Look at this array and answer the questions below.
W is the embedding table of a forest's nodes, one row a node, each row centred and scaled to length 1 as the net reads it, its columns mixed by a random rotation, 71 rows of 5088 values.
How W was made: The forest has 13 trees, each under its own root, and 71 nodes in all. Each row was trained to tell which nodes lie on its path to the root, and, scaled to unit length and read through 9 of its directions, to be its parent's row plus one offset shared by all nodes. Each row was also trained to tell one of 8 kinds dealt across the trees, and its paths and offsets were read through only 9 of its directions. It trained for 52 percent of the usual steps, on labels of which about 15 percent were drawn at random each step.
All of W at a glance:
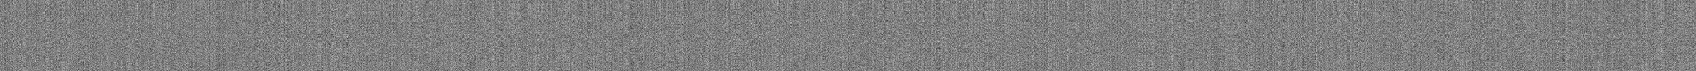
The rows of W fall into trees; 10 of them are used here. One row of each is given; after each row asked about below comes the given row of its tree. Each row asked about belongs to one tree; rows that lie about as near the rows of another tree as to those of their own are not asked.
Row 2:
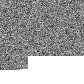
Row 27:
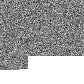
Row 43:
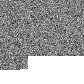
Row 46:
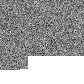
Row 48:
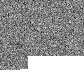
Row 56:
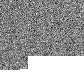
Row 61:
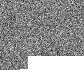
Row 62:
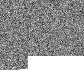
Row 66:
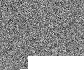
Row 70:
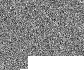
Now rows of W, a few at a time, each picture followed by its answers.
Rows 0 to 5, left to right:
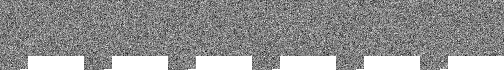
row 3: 48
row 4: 48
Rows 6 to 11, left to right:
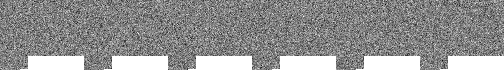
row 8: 48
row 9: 56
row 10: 46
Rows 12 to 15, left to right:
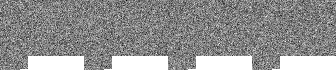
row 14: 70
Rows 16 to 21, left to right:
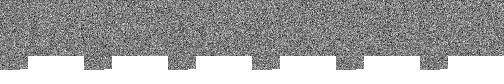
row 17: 48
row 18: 56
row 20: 46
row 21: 46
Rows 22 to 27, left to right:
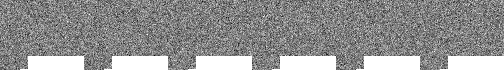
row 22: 43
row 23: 43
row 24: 27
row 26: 43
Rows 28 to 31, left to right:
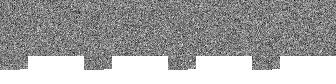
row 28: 48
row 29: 61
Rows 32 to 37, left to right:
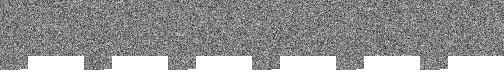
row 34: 70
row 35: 27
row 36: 70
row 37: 70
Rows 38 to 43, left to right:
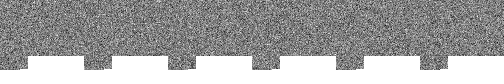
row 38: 2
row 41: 66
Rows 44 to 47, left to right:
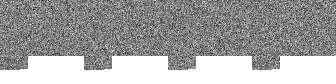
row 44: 46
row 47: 46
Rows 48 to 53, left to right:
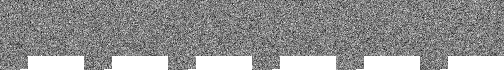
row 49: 56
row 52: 66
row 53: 61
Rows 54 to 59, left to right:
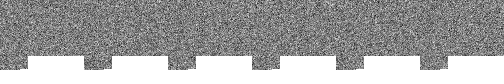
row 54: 48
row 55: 46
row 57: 46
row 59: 56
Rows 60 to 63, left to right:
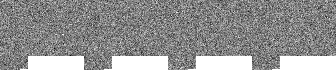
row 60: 43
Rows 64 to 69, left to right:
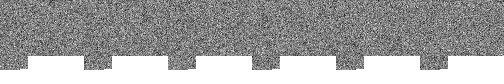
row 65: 48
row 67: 43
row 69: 61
